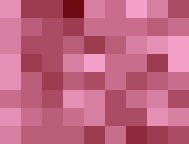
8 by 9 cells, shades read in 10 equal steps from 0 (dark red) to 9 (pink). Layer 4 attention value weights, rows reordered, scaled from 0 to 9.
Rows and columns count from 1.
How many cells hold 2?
1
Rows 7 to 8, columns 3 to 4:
5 6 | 5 5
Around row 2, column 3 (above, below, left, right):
3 4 5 3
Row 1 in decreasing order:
9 8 7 7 6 4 3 3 0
